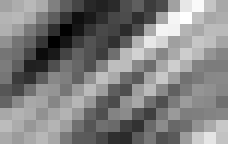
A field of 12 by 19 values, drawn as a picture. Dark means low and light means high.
Grain: diagonal, up to the right. Average level on the scale: 50%. Ninth with the highest average: top right.
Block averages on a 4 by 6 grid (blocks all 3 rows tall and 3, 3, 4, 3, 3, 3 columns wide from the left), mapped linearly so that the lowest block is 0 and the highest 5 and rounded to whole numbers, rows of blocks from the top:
4 1 0 1 5 5 / 2 0 2 4 4 4 / 2 3 3 3 3 3 / 4 4 2 1 2 4
